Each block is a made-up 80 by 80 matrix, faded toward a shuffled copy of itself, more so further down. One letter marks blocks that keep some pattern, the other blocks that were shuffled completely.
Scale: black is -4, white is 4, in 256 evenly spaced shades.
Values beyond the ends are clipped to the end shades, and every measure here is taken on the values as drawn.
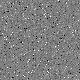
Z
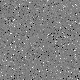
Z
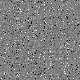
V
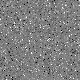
Z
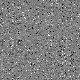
V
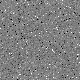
Z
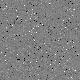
Z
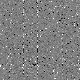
V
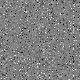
V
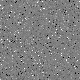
Z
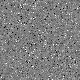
Z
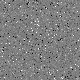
Z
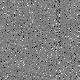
V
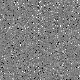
V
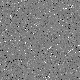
Z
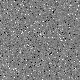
Z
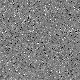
Z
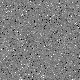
Z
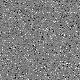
Z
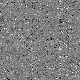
V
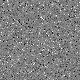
Z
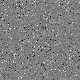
Z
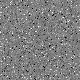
Z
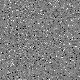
V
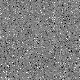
V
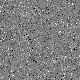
Z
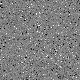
Z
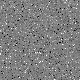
Z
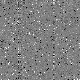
V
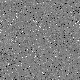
Z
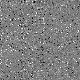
V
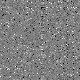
V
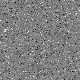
Z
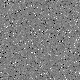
Z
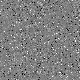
V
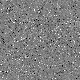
Z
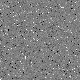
Z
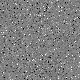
Z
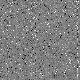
V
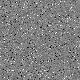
Z
